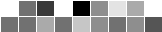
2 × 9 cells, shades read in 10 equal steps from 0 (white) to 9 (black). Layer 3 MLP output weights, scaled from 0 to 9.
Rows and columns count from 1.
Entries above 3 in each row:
4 7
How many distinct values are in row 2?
5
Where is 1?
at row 1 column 7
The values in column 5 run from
2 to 9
